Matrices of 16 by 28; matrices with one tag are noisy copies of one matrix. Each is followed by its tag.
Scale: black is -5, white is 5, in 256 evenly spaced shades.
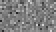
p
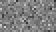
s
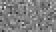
p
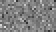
s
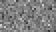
s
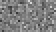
p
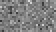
p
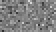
p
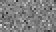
s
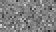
s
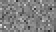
s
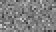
s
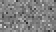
s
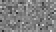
p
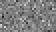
s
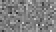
p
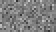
s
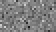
s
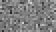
p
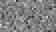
s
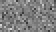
s
